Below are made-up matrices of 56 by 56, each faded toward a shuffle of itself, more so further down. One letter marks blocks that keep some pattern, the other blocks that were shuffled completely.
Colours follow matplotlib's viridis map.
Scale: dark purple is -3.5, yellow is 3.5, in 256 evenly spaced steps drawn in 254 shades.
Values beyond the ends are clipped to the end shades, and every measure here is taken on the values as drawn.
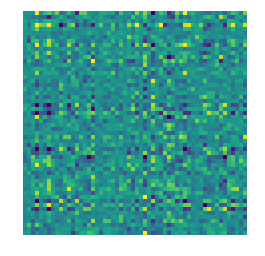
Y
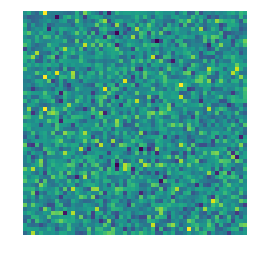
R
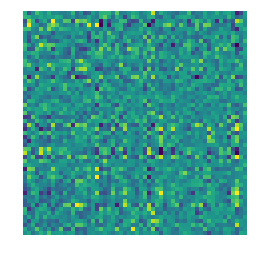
Y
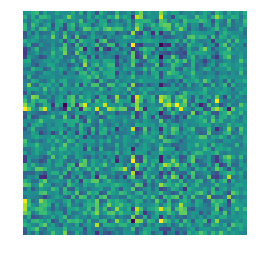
Y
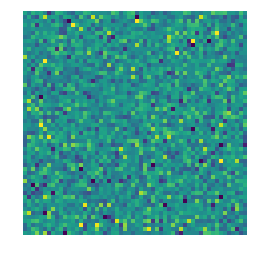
R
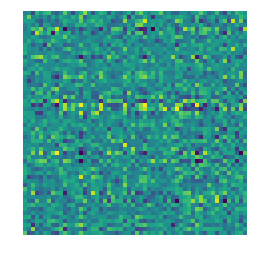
Y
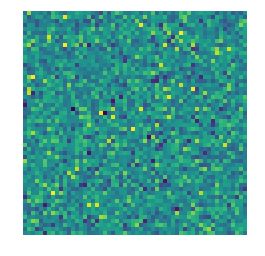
R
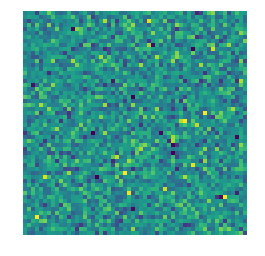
R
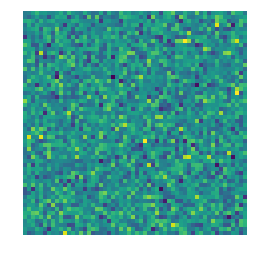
R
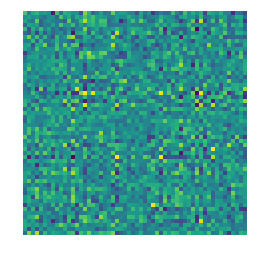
Y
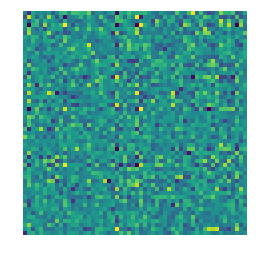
Y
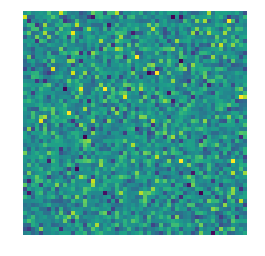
R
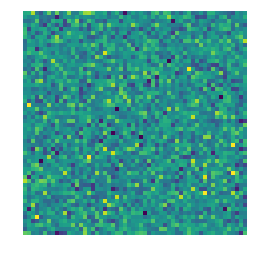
R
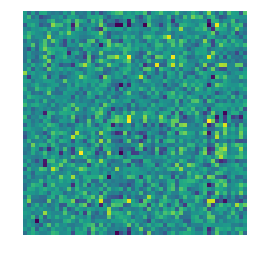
Y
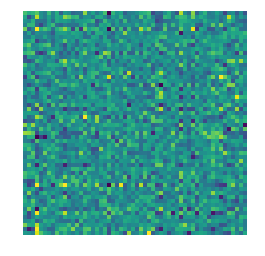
Y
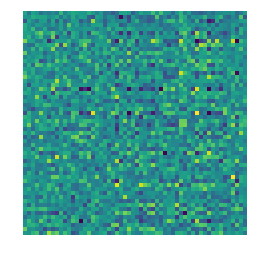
Y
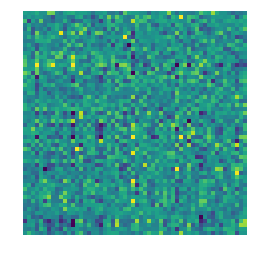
Y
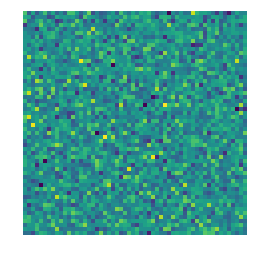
R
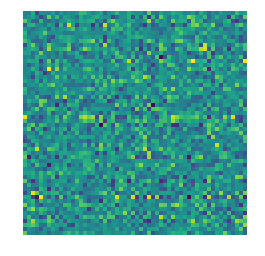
Y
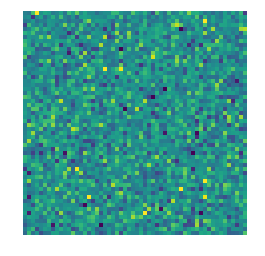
R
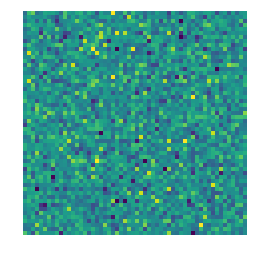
R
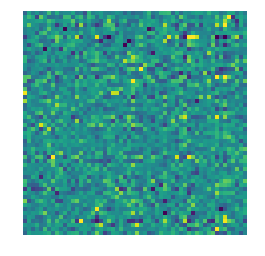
Y
